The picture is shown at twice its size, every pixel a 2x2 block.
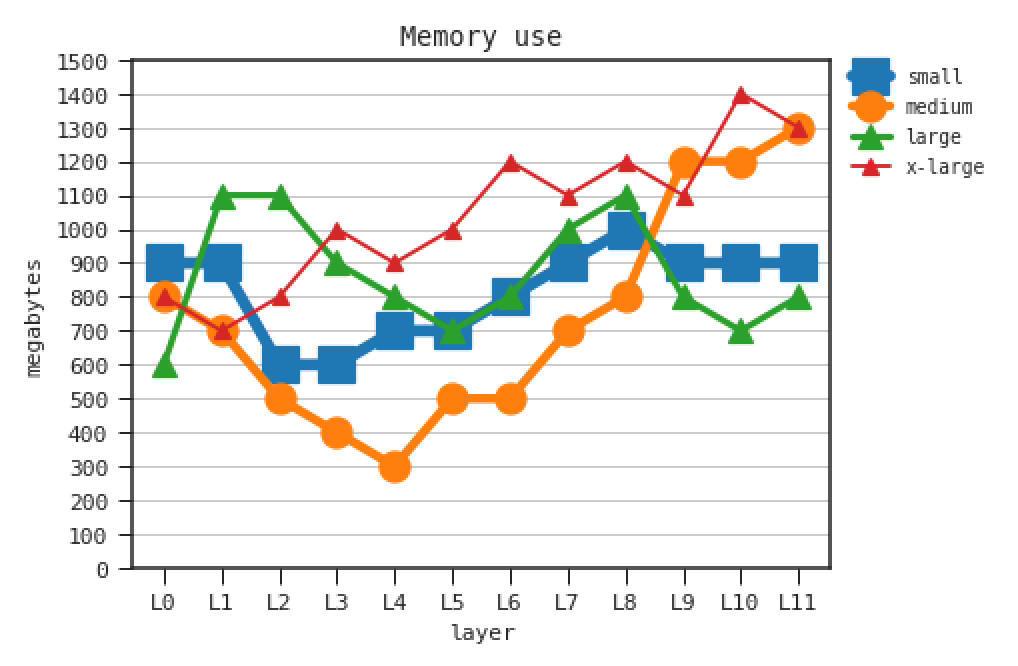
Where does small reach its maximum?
L8
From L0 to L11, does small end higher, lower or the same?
the same
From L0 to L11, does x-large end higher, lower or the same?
higher
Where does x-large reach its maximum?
L10
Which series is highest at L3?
x-large
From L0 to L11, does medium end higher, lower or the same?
higher
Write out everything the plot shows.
Title: Memory use
x-axis: layer, ticks L0 L1 L2 L3 L4 L5 L6 L7 L8 L9 L10 L11
y-axis: megabytes, ticks 0 100 200 300 400 500 600 700 800 900 1000 1100 1200 1300 1400 1500
Legend: small, medium, large, x-large
Values:
small: 900 900 600 600 700 700 800 900 1000 900 900 900
medium: 800 700 500 400 300 500 500 700 800 1200 1200 1300
large: 600 1100 1100 900 800 700 800 1000 1100 800 700 800
x-large: 800 700 800 1000 900 1000 1200 1100 1200 1100 1400 1300
